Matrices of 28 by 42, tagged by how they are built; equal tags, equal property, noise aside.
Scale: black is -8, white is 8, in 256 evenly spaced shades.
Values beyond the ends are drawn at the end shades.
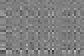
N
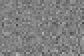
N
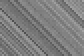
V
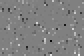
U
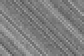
V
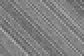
V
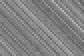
V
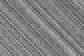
V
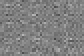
N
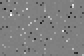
U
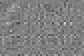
N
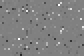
U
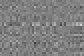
N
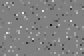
U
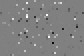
U
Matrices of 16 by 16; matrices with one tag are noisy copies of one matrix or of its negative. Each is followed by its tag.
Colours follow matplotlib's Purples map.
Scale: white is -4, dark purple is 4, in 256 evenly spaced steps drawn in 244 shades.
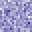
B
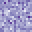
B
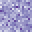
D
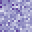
D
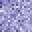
D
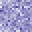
D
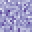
B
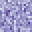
B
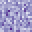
B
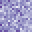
D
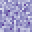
B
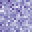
D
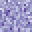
B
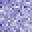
D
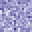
B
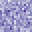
B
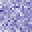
D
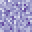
B
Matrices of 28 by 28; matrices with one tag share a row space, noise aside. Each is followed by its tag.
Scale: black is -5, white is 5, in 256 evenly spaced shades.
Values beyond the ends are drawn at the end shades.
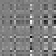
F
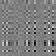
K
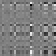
F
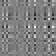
K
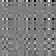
K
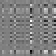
F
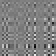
K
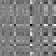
F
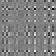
K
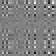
K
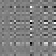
F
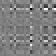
F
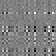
K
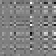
F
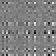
K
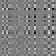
K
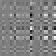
F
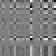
F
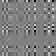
K
